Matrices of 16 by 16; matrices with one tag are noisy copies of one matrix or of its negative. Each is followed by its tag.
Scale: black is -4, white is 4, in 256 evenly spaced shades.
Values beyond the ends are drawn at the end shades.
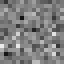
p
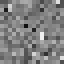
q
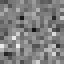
p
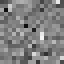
q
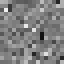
q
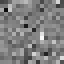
q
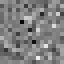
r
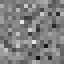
r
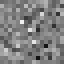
r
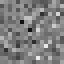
r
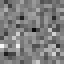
p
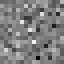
r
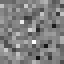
r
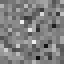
r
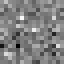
p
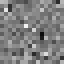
q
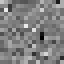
q
